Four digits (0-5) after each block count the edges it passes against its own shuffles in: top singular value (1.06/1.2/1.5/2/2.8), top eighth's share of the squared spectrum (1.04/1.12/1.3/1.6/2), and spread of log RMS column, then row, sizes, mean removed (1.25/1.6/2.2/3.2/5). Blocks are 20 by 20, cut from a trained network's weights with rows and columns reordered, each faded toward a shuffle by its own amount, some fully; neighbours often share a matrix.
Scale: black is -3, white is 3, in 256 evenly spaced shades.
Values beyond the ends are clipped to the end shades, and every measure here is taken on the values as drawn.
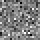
0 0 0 0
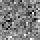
0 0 0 0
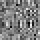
3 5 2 1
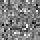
1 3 0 0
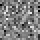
2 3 1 1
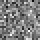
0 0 0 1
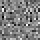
3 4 1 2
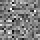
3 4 1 2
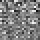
3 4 0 3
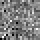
2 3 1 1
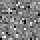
0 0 0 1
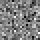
0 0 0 0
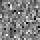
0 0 0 0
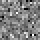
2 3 0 0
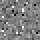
1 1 0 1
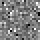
1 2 0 0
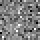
1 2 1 0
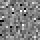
0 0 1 0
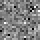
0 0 0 1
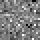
0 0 0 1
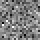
0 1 0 0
